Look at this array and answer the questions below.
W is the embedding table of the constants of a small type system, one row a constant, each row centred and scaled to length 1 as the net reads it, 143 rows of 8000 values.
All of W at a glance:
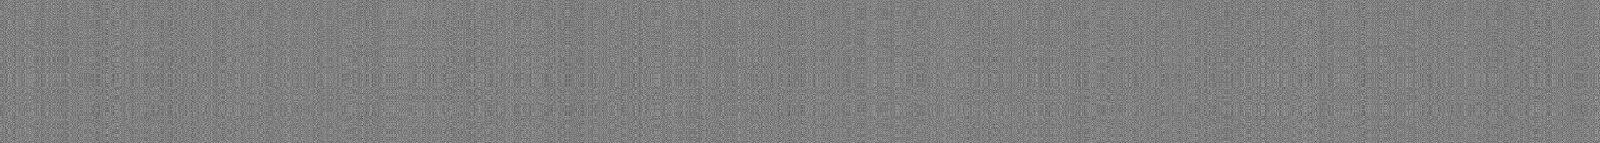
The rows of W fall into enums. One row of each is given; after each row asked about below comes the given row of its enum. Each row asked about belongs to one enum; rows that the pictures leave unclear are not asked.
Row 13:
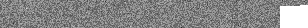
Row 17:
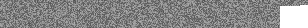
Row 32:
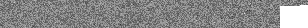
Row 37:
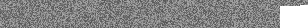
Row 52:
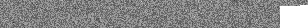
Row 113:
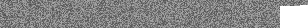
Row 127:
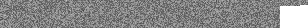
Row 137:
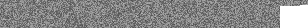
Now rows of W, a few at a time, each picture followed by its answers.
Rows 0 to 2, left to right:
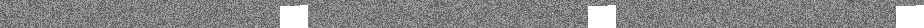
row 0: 113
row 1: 32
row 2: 52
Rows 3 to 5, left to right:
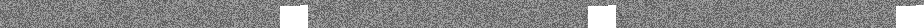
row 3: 37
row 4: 127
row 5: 113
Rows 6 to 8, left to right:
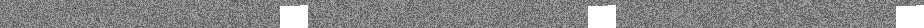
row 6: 52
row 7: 113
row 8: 17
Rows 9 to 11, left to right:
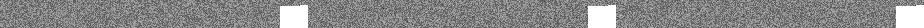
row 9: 17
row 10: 52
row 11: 127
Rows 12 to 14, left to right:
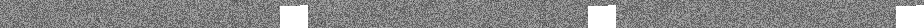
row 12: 52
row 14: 127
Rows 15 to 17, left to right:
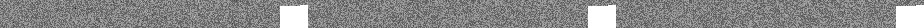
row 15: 52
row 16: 37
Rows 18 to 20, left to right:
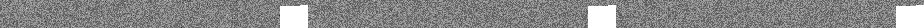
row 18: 13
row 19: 127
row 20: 113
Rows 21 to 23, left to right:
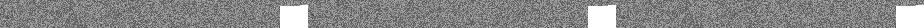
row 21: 137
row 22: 113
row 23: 137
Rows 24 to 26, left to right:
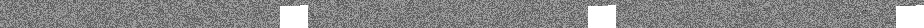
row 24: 17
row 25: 113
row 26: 32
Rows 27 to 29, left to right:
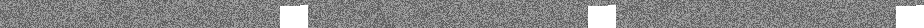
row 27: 37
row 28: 137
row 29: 127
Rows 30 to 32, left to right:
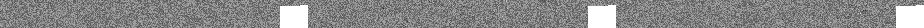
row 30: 17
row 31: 52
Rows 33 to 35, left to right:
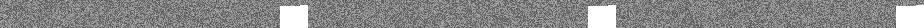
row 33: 127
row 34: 17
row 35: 137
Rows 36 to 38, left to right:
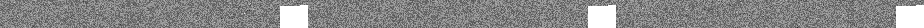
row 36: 32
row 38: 13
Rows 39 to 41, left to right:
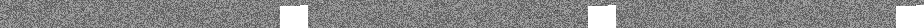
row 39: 127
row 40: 32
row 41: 37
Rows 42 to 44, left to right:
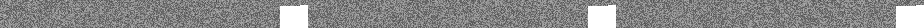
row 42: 127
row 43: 37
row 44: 17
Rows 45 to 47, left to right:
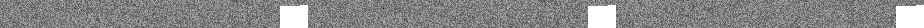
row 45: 52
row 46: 52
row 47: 13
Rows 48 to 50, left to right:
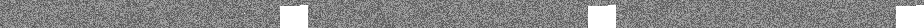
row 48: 32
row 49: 137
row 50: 127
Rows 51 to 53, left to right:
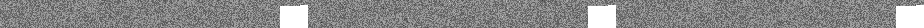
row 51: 37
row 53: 37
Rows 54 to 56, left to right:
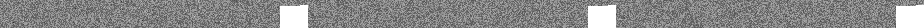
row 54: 52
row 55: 113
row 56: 137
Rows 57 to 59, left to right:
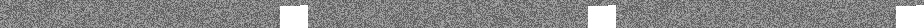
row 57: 127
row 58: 17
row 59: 127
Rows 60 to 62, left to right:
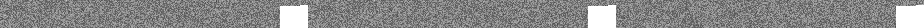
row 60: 127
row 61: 127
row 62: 137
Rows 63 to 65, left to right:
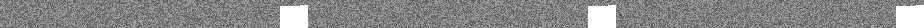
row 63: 17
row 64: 37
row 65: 113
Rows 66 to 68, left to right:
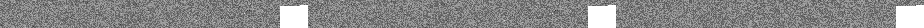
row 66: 32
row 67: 32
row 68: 17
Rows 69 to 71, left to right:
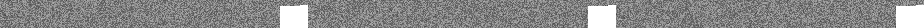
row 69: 113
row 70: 127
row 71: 137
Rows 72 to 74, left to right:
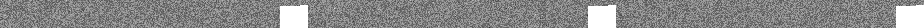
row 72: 127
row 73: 13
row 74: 113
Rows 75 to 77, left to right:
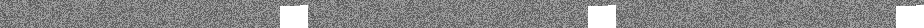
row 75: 113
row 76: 113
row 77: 37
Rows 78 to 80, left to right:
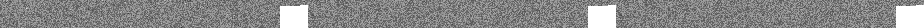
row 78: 13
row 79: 113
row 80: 113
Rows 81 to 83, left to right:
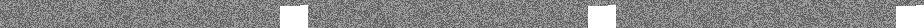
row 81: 37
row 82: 137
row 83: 17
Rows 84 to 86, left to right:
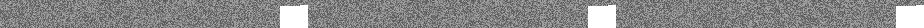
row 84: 37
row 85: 37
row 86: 17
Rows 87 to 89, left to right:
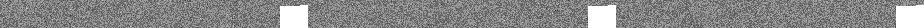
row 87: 13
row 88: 32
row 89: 137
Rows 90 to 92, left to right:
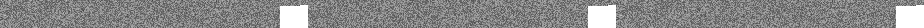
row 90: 127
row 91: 37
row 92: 127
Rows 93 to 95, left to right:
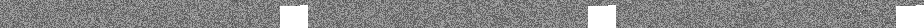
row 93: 52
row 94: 17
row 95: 32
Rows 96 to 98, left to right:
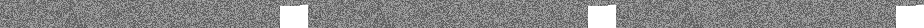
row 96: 137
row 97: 137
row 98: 137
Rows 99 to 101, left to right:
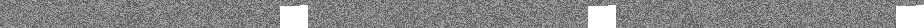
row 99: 32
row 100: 17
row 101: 137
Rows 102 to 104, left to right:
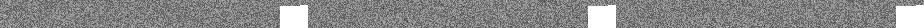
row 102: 127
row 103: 52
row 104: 52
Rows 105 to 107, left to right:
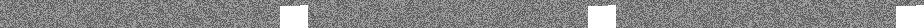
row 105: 17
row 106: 113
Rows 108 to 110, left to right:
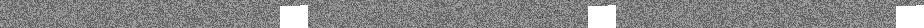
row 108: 17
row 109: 32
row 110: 17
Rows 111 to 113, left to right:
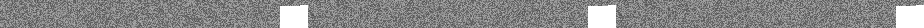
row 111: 17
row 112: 113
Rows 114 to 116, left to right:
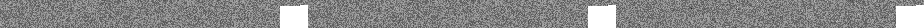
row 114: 37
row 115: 37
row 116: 52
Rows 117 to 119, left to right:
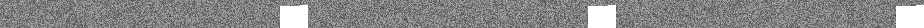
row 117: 137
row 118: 52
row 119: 13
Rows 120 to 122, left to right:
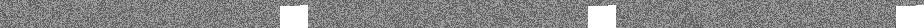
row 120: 113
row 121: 17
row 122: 137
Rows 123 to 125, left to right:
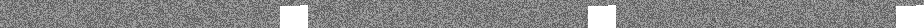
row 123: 17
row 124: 127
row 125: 52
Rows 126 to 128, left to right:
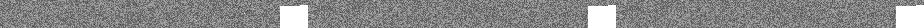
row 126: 32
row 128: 127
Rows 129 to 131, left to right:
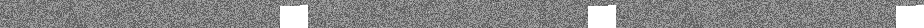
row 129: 137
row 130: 13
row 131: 137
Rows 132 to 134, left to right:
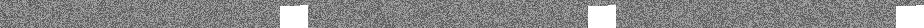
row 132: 113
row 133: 137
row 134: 17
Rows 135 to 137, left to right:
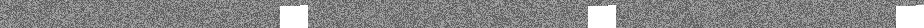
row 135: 127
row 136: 17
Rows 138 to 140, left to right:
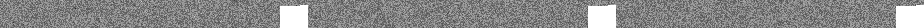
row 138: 52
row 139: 137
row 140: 37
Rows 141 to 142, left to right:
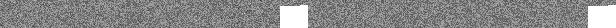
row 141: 32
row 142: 17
